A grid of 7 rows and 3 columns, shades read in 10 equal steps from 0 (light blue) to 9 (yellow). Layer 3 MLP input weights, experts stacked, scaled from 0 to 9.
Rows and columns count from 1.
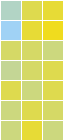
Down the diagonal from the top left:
2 8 5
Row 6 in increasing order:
5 6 7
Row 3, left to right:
6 6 5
